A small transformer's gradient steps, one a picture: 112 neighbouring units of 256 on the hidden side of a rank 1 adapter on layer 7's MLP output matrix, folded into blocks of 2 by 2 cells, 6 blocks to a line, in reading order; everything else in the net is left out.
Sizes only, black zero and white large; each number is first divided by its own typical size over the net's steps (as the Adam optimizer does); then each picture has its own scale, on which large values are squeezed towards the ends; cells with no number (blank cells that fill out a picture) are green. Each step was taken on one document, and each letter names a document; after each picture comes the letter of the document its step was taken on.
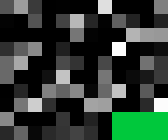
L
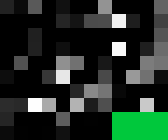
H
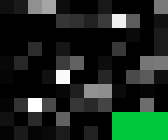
H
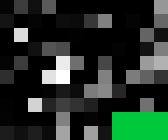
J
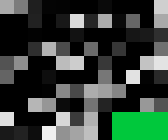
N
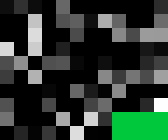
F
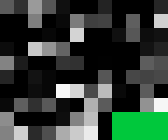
L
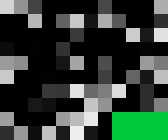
L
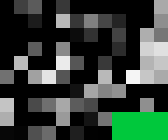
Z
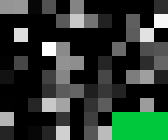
J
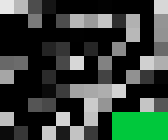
N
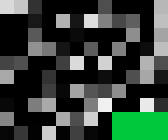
N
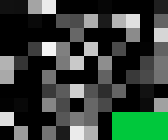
N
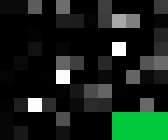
H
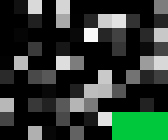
Z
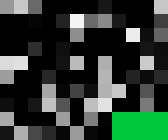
L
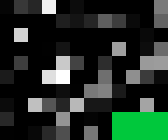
J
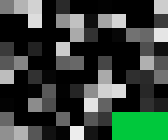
L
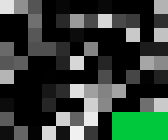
F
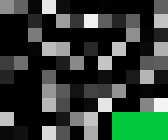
N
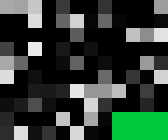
L
